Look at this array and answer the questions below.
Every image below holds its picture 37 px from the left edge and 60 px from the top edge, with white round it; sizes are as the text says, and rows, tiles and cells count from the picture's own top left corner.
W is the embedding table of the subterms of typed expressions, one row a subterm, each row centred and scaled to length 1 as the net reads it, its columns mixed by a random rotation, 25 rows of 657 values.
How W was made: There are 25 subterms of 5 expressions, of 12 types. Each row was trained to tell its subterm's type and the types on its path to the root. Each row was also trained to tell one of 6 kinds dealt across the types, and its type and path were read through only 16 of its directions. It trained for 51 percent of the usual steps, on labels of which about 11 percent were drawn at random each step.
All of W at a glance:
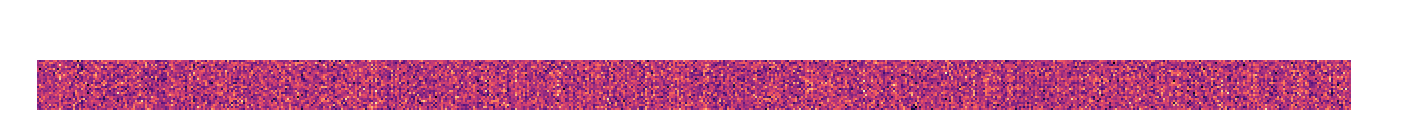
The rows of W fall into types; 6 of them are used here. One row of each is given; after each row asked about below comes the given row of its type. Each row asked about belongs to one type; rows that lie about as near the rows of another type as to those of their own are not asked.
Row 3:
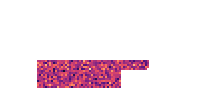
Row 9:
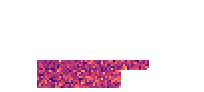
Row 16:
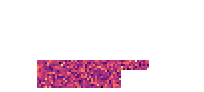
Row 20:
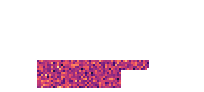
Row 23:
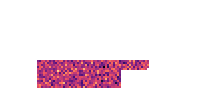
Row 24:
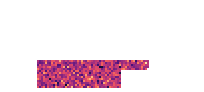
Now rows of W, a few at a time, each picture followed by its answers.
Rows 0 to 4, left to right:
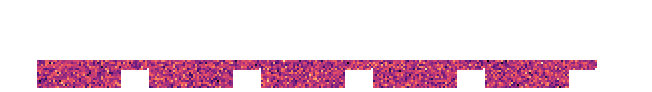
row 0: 9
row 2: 24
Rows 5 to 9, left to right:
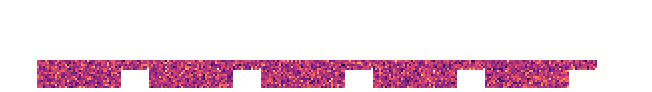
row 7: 16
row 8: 24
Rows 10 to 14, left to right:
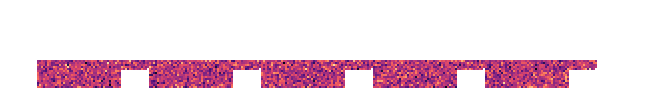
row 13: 20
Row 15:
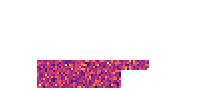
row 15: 16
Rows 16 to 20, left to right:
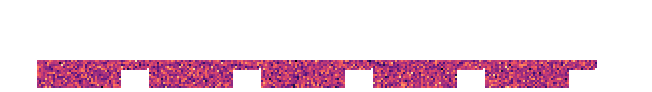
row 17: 16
